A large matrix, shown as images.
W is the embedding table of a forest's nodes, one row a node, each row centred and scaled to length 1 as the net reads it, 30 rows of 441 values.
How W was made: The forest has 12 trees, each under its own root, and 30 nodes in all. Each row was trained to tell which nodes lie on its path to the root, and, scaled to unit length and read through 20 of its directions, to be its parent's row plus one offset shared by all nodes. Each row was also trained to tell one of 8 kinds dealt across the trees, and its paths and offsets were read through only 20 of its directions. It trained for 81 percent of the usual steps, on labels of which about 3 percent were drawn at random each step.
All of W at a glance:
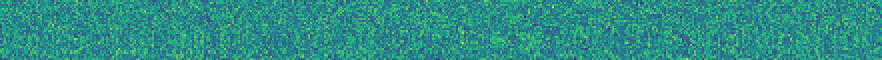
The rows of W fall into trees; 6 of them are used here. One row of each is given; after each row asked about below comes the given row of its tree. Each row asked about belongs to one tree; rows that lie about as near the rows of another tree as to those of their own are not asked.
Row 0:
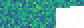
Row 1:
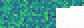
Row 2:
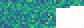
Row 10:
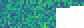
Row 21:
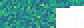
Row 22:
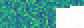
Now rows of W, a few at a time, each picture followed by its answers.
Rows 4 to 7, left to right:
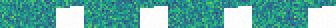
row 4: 22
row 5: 21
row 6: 10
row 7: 1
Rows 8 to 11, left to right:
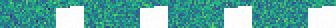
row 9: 1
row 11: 22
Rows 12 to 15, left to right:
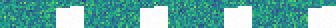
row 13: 0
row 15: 10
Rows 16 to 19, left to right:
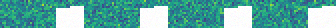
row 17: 0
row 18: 2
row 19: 2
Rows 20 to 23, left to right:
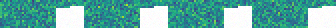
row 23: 2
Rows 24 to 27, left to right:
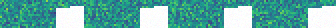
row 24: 1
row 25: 0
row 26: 0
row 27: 21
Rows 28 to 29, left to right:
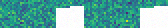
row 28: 22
